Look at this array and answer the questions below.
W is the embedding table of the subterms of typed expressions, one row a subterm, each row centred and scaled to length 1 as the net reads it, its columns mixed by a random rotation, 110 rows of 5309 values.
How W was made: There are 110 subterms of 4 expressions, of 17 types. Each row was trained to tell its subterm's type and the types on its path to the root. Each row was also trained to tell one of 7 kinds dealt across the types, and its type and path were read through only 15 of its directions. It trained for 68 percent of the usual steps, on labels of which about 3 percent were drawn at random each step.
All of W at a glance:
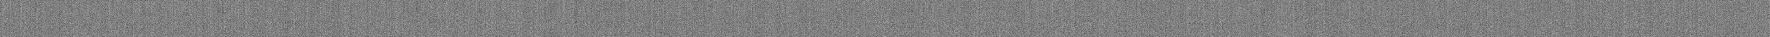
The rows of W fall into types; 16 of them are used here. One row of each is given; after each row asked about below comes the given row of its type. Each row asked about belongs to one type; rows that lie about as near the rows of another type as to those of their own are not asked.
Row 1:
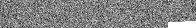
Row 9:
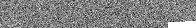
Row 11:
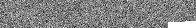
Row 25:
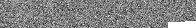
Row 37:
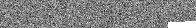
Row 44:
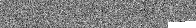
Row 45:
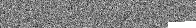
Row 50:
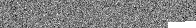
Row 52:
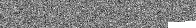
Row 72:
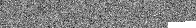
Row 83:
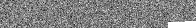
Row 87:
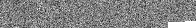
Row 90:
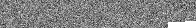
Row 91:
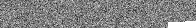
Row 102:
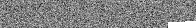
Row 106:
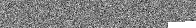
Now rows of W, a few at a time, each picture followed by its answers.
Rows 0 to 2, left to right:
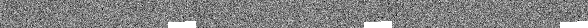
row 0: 50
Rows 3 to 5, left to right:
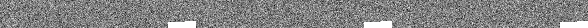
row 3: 9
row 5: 106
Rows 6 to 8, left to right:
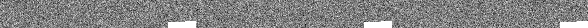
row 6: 91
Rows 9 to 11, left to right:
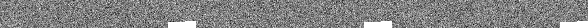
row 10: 106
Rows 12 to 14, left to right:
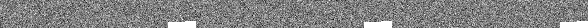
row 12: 25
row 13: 9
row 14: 11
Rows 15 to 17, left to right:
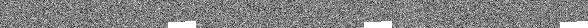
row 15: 37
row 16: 91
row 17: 45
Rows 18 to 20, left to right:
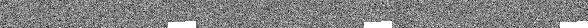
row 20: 50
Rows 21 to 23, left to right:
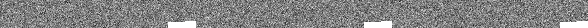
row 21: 87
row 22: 9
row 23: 25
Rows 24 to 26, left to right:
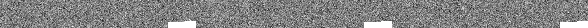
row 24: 87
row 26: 37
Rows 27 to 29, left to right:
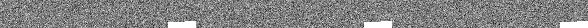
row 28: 9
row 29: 106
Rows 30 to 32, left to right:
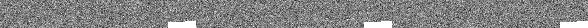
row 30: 37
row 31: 90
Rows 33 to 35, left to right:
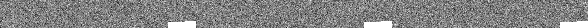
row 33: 25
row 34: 25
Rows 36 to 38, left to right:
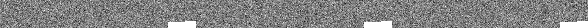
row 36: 90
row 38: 90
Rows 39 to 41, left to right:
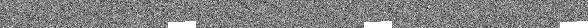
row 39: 83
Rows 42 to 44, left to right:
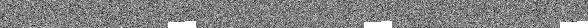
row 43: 90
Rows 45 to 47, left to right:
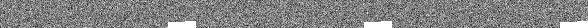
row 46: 102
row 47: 52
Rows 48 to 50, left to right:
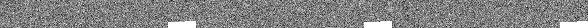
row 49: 25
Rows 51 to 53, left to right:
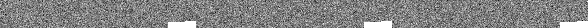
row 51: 11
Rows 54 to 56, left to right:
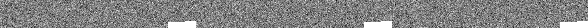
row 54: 50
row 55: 9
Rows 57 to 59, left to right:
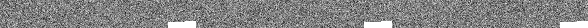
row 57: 90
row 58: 52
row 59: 83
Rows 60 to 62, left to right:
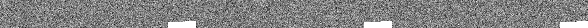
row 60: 87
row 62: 50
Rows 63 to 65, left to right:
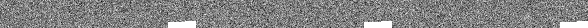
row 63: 83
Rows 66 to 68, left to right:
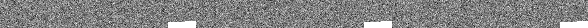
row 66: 83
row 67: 45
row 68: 45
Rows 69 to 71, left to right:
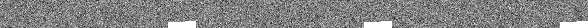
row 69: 91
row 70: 91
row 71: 11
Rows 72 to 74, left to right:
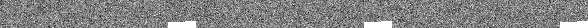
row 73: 1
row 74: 52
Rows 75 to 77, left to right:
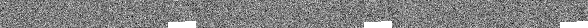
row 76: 1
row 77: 83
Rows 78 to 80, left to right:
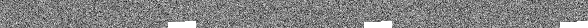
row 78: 91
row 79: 37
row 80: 106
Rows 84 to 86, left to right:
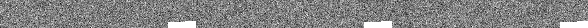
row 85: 72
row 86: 44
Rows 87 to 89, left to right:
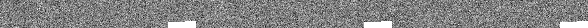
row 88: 25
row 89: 50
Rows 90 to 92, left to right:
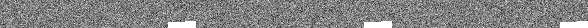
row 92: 106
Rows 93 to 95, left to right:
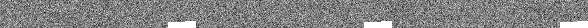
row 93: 90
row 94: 102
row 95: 1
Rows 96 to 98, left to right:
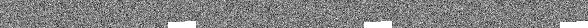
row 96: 106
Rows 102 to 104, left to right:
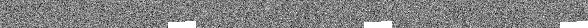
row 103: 37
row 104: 83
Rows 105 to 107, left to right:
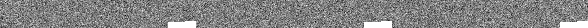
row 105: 11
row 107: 91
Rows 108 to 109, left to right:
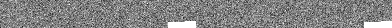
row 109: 44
